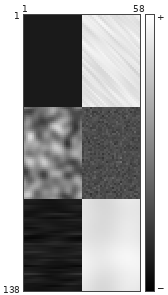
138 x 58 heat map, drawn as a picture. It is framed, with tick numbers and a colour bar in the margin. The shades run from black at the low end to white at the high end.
The table splits into 3 rows of 2 panels. Panel 1,1: very low, flat. Panel 1,2: very high, slanting down to the right, faint in contrast. Panel 2,1: middling, blotchy, strong in contrast. Panel 2,2: low, fine-grained, faint in contrast. Panel 3,1: very low, streaked across, faint in contrast. Panel 3,2: very high, smooth, faint in contrast.
